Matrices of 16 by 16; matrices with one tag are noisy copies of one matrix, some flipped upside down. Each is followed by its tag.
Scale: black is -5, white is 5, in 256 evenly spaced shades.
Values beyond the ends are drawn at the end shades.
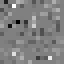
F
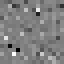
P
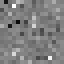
F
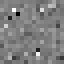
P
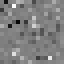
F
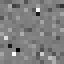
P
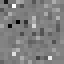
F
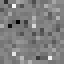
F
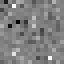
F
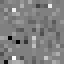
F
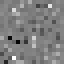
F
